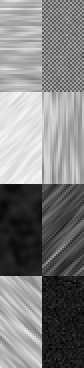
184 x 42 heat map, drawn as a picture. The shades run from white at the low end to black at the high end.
The table splits into 4 rows of 2 panels. Panel 1,1: low, streaked across. Panel 1,2: middling, checkered, strong in contrast. Panel 2,1: very low, slanting up to the right, faint in contrast. Panel 2,2: low, streaked downward. Panel 3,1: very high, blotchy, faint in contrast. Panel 3,2: high, slanting up to the right. Panel 4,1: low, slanting down to the right. Panel 4,2: very high, fine-grained, faint in contrast.
